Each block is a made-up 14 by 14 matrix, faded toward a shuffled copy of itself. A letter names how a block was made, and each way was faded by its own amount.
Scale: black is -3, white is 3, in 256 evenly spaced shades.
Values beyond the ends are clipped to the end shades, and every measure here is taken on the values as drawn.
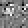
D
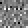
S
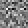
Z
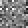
Z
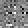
D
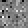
D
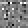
S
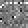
S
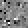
S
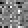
D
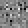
D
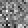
Z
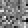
D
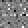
S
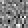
S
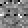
S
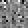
D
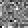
Z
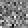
S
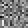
Z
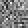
Z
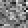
Z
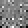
D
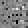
D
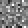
S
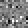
D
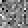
S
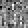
S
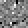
S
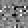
D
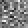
Z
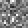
Z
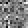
Z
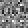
Z
